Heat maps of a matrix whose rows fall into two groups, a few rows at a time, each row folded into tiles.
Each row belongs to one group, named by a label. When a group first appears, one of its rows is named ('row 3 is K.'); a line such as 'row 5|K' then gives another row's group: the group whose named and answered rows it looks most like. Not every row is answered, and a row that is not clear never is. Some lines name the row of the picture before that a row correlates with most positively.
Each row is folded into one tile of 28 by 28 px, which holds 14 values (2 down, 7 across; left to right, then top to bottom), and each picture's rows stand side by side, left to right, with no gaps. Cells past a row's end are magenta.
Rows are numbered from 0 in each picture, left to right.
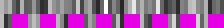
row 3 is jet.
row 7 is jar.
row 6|jet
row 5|jar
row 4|jet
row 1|jet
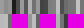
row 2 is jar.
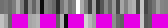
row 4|jar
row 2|jet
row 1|jar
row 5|jar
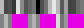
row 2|jar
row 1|jet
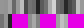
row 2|jet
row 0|jar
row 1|jet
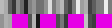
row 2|jet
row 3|jar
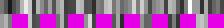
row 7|jar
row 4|jet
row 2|jet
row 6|jet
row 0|jet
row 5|jar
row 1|jar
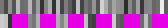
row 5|jet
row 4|jar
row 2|jar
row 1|jar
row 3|jar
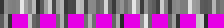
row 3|jet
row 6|jet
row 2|jet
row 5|jet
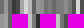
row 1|jar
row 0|jet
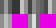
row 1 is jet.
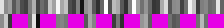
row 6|jet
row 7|jet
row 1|jet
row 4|jet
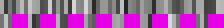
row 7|jet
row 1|jar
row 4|jar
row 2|jar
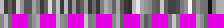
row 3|jar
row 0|jar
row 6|jet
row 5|jar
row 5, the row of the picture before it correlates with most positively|1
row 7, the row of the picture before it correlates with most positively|5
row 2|jar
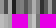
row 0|jar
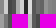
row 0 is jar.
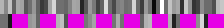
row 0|jar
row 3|jet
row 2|jar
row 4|jet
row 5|jet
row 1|jet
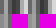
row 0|jet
